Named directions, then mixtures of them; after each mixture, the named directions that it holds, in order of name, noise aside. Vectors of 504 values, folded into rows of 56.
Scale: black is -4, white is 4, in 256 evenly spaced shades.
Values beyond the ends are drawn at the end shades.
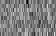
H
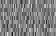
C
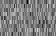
C, H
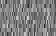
C, H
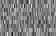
C, H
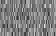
C, H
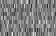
C, H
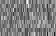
H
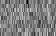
H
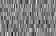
C, H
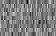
C, H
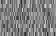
C, H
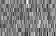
H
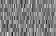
C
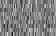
C
